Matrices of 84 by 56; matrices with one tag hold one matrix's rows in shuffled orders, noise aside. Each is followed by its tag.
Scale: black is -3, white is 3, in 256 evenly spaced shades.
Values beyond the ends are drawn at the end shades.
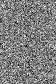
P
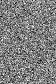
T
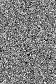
P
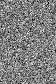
T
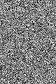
T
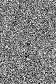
P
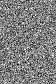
T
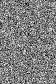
P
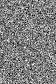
T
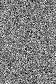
P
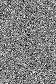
P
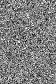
T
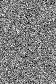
P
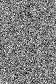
P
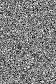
T
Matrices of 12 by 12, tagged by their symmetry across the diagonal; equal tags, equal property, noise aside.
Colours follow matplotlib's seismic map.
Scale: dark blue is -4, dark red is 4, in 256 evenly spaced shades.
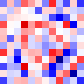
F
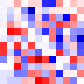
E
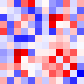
F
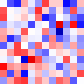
E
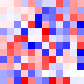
E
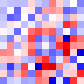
F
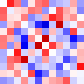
F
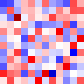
F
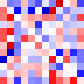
E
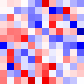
E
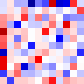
E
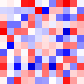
F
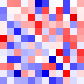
E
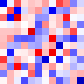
F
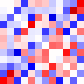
F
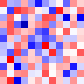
F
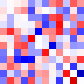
E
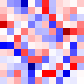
E
